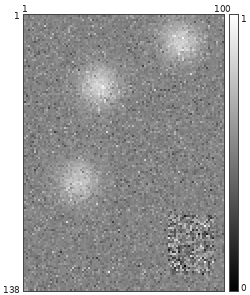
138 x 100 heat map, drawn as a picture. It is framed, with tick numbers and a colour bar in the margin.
Roughest part: bottom right. Odd rows or columns: none. Odd patch: rougher, in the bottom right. Bumps: three.
